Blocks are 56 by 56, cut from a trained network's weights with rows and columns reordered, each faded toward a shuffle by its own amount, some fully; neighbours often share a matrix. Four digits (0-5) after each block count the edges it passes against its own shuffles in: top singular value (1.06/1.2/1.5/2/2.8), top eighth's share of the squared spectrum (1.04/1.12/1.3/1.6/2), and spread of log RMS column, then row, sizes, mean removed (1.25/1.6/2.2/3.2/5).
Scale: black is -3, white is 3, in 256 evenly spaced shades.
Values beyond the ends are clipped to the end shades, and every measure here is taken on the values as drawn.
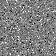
0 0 0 0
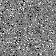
1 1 0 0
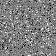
0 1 0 0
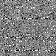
3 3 0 2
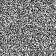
0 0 0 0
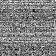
3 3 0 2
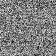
0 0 0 0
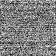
3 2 0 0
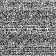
3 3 0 1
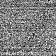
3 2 0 0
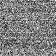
2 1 0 0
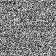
0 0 0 0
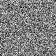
0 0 0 0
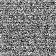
2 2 0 0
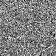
0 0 0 0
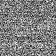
2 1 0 0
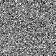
1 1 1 1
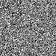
1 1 1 0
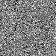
2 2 1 0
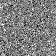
1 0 0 0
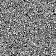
1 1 0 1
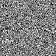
3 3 1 1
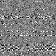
4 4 0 3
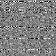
4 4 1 3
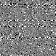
3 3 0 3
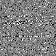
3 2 0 2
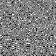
3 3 0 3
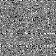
3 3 0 2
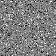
2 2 0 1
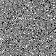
1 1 0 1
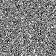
0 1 0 0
